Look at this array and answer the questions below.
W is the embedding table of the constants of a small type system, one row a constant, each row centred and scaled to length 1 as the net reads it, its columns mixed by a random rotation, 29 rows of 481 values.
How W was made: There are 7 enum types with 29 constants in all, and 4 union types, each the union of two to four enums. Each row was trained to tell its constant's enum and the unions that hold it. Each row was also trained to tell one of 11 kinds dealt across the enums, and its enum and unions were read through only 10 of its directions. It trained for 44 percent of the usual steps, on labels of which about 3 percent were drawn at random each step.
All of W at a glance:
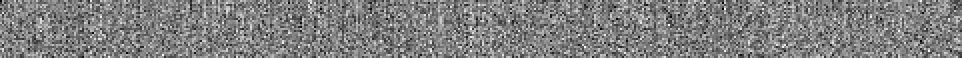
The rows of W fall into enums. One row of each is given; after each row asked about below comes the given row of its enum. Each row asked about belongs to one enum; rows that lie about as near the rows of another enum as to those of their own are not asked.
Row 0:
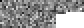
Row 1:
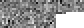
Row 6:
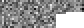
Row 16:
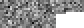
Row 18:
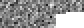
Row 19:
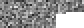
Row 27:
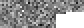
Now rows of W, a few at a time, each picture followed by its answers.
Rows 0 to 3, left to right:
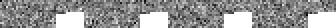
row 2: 16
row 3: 0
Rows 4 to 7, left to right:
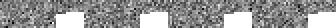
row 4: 1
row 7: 16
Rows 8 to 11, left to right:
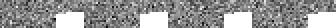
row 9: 18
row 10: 19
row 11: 19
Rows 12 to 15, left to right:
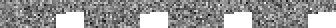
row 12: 0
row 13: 18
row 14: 6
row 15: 19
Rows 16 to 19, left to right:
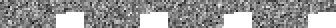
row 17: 27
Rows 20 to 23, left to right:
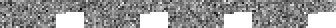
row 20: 6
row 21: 6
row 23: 27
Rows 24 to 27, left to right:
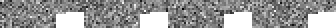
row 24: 6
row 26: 0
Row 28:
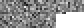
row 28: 19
